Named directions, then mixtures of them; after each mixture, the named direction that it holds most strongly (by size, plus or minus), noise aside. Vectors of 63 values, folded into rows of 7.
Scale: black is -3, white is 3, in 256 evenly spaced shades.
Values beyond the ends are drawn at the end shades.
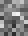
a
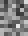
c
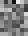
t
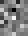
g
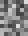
c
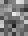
a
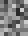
c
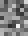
c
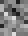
g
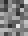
c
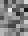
c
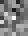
g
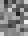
c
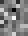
g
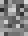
c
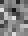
g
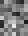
a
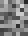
c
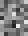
c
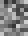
c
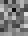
t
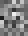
a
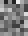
t
